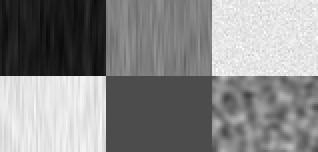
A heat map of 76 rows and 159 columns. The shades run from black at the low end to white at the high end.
It is made of 2 by 3 panels. Panel 1,1: very low, streaked downward, faint in contrast. Panel 1,2: middling, streaked downward, faint in contrast. Panel 1,3: very high, fine-grained, faint in contrast. Panel 2,1: very high, streaked downward, faint in contrast. Panel 2,2: low, flat. Panel 2,3: middling, blotchy.
